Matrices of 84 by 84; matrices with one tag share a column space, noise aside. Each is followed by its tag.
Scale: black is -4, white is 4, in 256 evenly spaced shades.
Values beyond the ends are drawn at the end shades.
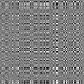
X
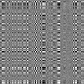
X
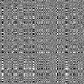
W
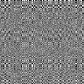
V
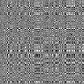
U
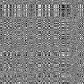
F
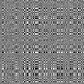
W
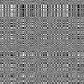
F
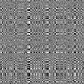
W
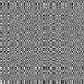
X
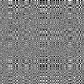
V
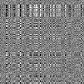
F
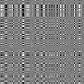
F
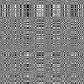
F
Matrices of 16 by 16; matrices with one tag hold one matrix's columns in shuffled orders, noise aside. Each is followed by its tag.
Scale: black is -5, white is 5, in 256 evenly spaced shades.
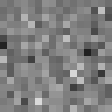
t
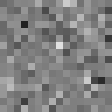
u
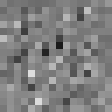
t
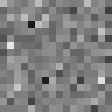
u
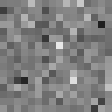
u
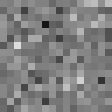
u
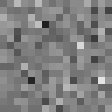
u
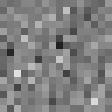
t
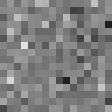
u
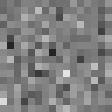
t
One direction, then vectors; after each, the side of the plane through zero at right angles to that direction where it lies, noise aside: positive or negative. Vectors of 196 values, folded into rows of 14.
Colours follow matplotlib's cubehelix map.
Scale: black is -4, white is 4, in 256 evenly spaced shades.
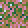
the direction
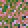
negative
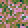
negative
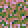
positive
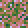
positive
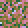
negative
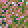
negative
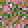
positive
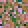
negative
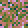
positive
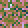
positive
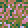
negative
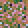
negative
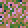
negative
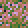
negative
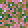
positive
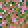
positive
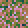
negative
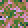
negative
